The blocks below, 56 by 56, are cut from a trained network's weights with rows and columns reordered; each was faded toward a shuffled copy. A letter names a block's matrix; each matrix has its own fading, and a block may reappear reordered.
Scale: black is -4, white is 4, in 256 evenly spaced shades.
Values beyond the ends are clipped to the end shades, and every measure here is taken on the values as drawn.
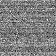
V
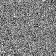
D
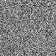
D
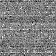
V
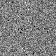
D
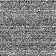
V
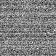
V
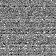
V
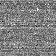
V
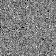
D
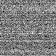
V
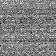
V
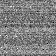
V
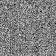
D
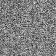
D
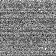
V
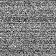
V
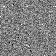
D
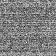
V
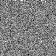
D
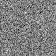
D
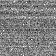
V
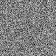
D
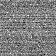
V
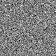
D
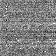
V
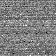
V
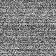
V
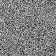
D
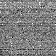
V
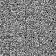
D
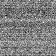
V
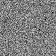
D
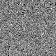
D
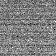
V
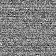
V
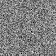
D
